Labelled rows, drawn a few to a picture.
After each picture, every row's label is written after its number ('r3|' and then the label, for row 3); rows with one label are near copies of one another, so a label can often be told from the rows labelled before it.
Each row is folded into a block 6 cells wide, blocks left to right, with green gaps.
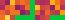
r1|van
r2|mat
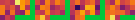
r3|mat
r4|van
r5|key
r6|van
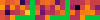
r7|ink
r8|ink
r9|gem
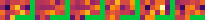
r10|gem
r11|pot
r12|pot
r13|van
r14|key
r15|gem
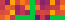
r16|van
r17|pot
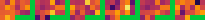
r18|van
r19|pot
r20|mat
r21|key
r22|pot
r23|ink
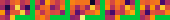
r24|gem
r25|van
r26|ink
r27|ink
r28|ink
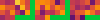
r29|mat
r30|ink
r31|pot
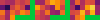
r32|gem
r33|mat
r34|key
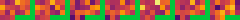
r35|mat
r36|mat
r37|pot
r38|pot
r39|mat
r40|pot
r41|key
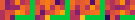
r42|pot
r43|ink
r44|ink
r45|pot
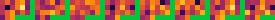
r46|key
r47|pot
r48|mat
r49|gem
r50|ink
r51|ink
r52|key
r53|gem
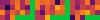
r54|gem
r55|ink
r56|pot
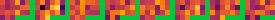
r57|pot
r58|key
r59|van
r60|pot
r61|mat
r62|key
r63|gem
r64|pot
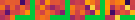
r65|ink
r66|van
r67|mat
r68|ink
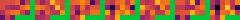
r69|pot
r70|mat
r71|ink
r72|gem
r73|mat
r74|pot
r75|gem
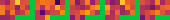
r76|mat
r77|ink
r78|pot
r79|mat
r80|pot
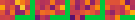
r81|mat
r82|pot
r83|pot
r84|ink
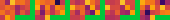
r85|van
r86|ink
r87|mat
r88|mat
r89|ink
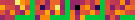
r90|mat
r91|key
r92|gem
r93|pot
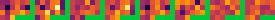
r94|gem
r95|key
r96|pot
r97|key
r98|gem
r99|ink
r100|mat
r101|van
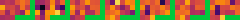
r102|mat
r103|gem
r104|mat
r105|van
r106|ink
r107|van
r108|ink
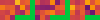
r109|mat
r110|pot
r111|mat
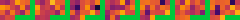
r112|mat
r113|mat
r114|gem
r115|pot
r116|ink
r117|van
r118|ink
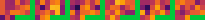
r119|pot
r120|key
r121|gem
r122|van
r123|gem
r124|ink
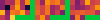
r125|gem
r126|van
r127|pot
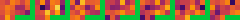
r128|van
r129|key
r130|van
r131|pot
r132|pot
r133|gem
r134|ink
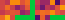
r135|van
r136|pot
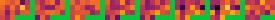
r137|ink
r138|pot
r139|van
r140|pot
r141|pot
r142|gem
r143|gem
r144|mat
